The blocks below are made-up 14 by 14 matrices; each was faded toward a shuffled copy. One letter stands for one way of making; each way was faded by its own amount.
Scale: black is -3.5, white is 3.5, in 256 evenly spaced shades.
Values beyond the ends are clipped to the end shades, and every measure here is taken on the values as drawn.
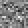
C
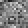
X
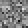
C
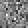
C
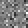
X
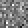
C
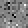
X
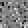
X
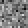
X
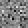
X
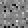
X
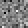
C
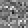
C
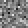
C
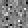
X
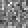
C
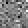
X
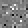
X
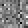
X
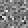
C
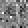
X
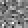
C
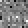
X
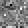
X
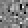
X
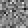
C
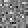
C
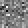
X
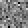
C
